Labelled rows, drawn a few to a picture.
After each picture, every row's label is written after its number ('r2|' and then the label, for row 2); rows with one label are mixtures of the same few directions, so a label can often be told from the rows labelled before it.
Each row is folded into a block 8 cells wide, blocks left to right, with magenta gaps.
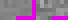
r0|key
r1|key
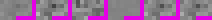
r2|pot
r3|pot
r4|key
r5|key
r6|pot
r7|pot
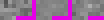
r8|key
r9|pot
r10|pot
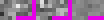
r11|pot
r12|key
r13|pot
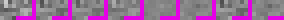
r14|key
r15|key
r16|key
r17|key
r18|pot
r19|pot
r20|key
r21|pot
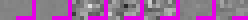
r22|key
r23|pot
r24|pot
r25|pot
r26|key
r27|pot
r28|key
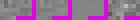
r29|key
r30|key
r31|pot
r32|pot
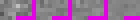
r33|pot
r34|key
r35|key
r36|pot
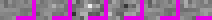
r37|key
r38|pot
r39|pot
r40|pot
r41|key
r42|key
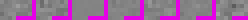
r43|pot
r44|key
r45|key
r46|key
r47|key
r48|pot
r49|pot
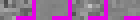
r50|key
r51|pot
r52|pot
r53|key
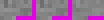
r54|key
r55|key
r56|key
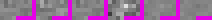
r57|key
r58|key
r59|key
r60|pot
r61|pot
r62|pot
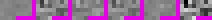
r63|pot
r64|key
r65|key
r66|key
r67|pot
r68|key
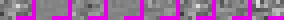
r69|pot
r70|key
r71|pot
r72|key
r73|key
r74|pot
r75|key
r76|key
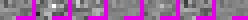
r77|key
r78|pot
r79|key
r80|key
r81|pot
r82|key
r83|key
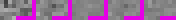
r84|key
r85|pot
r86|pot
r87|pot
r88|key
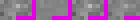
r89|pot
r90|key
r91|pot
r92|pot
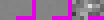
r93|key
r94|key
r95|pot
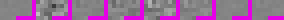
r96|key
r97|pot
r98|key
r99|key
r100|key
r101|key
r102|pot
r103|key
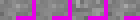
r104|pot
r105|pot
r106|key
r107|pot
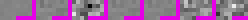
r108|pot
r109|key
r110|pot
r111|key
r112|key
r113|key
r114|pot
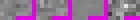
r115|pot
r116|key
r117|pot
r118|pot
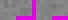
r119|key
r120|pot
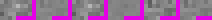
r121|pot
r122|key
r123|pot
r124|pot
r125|key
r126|key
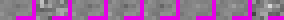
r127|pot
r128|key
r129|pot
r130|pot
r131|pot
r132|pot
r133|pot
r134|pot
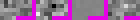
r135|key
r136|pot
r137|key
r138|pot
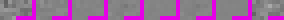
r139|key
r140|key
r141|key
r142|pot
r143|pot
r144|pot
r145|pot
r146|pot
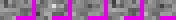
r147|key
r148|pot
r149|pot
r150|key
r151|pot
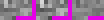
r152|key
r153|key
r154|key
